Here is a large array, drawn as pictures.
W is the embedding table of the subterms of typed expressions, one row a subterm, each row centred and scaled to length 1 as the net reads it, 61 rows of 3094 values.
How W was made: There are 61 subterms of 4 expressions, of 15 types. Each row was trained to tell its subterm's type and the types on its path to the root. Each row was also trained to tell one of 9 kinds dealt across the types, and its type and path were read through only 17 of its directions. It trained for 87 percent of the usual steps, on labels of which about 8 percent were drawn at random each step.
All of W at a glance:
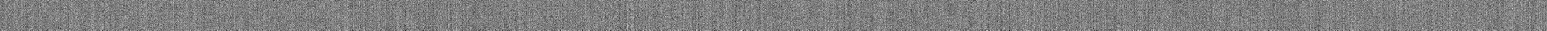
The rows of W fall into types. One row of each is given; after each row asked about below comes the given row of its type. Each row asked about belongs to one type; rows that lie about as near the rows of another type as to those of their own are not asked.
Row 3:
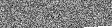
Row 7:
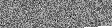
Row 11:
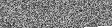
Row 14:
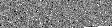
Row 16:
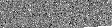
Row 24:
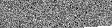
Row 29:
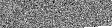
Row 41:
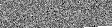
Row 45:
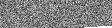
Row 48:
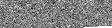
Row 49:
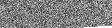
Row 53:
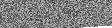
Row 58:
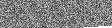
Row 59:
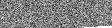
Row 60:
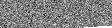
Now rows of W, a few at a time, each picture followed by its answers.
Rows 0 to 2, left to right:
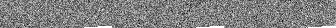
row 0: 11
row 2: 7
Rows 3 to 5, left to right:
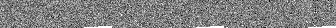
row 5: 24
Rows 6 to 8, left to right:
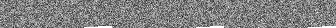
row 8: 58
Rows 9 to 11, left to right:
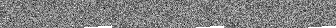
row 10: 16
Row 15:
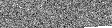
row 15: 45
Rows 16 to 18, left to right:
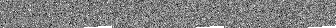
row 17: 48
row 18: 48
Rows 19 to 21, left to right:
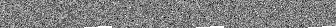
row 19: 59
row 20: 58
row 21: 3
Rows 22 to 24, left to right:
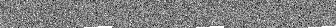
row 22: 14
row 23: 45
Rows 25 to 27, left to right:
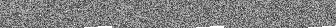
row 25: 11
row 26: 16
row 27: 3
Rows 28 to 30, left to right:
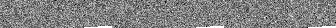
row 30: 45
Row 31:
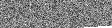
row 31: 58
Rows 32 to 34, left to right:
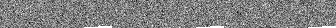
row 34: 53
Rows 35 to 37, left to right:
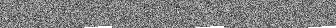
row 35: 53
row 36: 58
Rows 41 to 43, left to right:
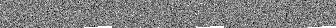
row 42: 24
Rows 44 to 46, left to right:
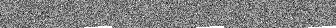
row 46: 49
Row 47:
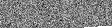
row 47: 11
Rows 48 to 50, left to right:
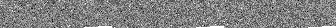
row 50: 59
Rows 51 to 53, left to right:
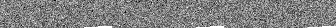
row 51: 59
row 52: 16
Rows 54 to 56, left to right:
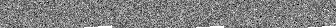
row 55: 11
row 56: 16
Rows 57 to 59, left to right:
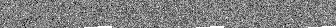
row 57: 24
